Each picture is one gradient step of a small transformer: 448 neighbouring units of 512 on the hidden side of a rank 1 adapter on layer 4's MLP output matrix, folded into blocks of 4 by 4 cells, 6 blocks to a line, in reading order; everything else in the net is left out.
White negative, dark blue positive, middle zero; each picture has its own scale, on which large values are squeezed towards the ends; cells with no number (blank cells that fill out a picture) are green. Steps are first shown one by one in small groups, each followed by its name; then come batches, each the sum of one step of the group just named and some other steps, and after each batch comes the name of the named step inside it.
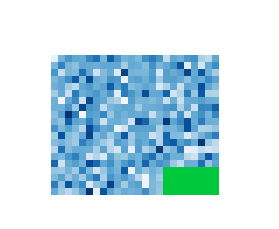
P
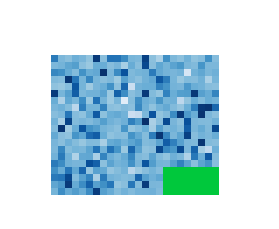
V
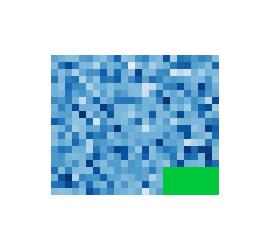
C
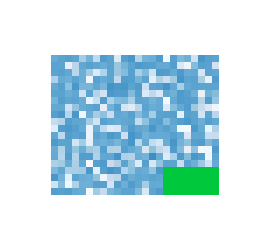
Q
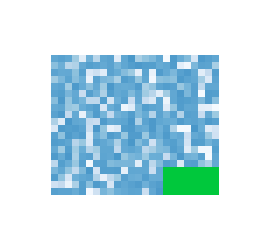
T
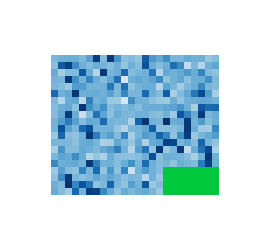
P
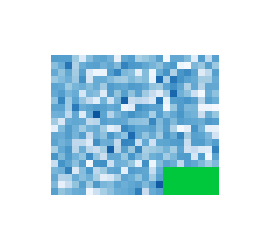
T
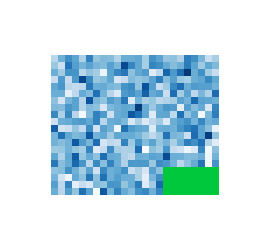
P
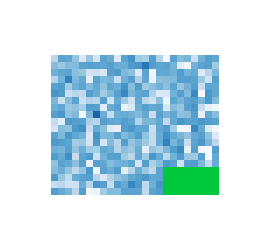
T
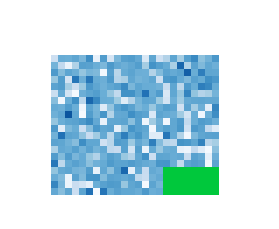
P
